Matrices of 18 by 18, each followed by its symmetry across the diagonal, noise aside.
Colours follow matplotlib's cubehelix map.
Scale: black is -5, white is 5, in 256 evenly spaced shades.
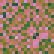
symmetric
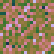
symmetric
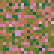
neither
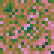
symmetric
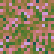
neither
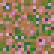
symmetric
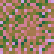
symmetric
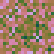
symmetric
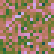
neither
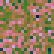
neither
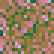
symmetric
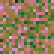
neither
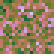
neither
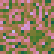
symmetric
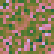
symmetric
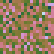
neither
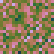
symmetric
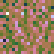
neither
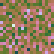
neither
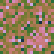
symmetric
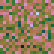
neither
